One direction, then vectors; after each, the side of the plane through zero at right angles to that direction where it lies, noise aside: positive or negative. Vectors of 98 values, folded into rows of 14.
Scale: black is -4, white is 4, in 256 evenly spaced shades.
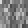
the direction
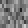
negative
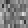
positive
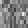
positive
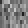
negative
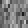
negative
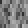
negative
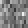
positive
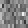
positive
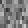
negative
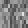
positive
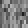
negative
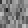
negative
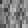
negative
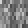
positive
